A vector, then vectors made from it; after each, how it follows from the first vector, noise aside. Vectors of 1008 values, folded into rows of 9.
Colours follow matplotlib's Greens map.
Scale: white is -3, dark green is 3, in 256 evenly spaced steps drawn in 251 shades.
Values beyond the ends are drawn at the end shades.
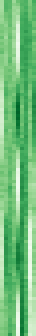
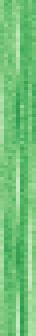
shrunk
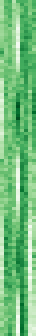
copied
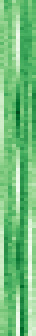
copied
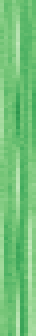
shrunk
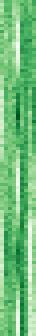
copied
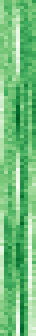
copied
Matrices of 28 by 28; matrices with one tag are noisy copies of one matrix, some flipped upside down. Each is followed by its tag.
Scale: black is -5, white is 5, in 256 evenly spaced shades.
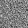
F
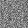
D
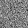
F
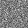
D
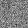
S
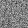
S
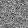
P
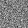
D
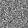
D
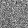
S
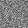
D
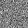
F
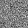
F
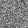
P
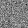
S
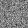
S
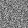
D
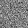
F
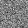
P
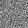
F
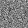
D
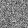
S
